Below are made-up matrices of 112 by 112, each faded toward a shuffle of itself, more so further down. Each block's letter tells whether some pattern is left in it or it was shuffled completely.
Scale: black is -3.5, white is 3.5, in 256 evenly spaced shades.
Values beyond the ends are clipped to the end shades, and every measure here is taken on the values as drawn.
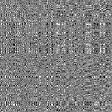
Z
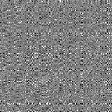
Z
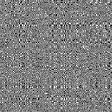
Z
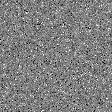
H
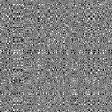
Z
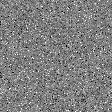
H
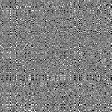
Z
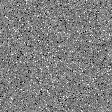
H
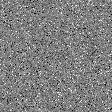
H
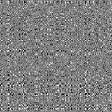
Z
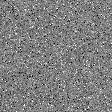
H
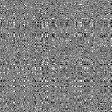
Z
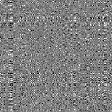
Z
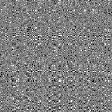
Z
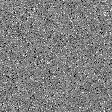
H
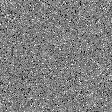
H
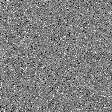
H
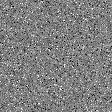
H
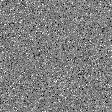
H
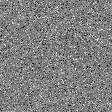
H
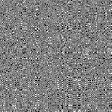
Z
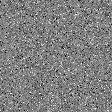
H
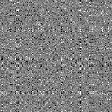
Z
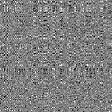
Z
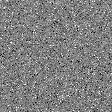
H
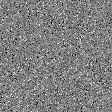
H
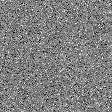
H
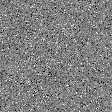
H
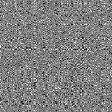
Z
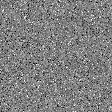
H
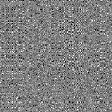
Z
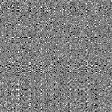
Z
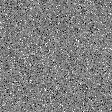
H
